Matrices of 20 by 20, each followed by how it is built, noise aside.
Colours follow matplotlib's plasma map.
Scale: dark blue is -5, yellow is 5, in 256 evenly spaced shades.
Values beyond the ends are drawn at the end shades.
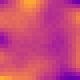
smooth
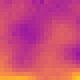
smooth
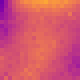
smooth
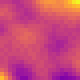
smooth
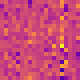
uneven columns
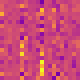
uneven columns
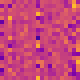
uneven columns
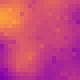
smooth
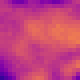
smooth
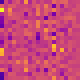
uneven columns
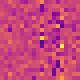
uneven columns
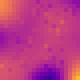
smooth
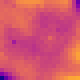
smooth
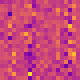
uneven columns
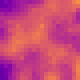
smooth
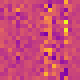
uneven columns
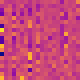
uneven columns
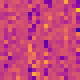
uneven columns
